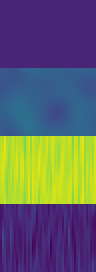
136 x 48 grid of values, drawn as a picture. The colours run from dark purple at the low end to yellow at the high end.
It is made of 4 by 1 panels. Panel 1,1: very low, flat. Panel 2,1: low, smooth, faint in contrast. Panel 3,1: very high, streaked downward, faint in contrast. Panel 4,1: very low, streaked downward, faint in contrast.
